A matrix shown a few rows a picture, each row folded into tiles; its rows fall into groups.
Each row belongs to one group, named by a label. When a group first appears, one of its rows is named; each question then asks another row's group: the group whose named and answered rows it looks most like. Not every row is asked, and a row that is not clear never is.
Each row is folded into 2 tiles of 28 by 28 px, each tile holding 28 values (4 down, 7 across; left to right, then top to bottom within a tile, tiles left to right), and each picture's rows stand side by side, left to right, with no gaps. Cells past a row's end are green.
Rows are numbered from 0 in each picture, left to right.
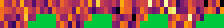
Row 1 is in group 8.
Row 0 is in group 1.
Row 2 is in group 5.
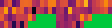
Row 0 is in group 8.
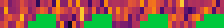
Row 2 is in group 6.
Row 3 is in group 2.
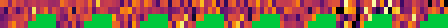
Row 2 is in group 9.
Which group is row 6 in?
5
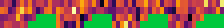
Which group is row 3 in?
5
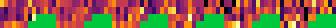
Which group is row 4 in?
9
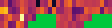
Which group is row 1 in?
2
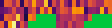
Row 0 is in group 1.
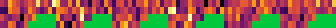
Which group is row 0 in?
5
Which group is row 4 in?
6
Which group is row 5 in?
5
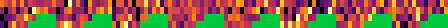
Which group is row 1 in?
9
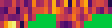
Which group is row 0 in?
9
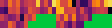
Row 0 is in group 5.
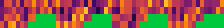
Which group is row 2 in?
5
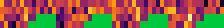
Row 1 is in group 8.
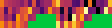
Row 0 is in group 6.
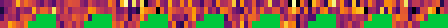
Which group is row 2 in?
2
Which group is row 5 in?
9
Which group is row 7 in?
2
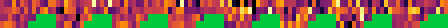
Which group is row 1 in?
5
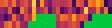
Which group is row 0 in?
8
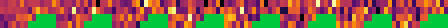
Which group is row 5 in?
5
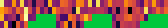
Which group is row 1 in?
8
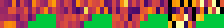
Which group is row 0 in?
9
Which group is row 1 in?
2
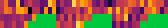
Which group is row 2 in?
6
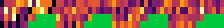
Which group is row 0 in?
6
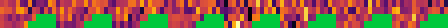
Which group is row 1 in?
6
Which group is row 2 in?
6
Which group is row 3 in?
2
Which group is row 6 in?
8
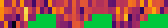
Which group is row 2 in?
6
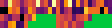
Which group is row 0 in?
5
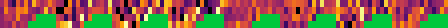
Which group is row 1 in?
9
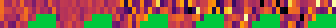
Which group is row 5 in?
5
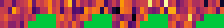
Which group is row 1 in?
2
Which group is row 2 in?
5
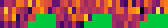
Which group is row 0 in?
6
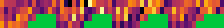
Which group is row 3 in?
6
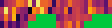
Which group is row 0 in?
6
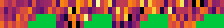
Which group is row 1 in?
8
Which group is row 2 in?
6
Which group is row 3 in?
2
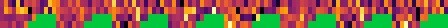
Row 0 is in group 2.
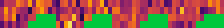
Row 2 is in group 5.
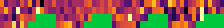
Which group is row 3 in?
8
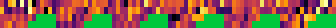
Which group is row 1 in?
6
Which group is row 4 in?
5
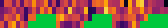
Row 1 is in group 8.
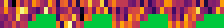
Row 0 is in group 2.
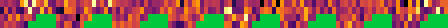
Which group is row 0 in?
2
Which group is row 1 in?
5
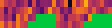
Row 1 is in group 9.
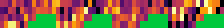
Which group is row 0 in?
9
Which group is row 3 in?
6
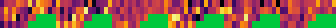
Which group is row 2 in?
9
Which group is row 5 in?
5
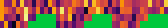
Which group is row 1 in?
6
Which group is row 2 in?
5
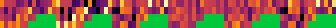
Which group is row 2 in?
5
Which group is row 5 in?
5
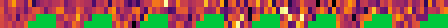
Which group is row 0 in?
2
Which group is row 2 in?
9
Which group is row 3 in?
5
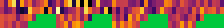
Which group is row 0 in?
2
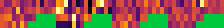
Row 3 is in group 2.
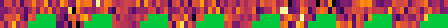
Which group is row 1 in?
8
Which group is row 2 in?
2
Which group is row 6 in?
9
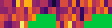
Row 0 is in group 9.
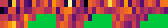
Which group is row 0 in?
9
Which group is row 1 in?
9
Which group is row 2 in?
9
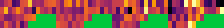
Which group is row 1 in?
2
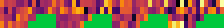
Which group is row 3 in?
9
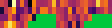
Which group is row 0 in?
9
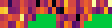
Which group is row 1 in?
5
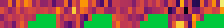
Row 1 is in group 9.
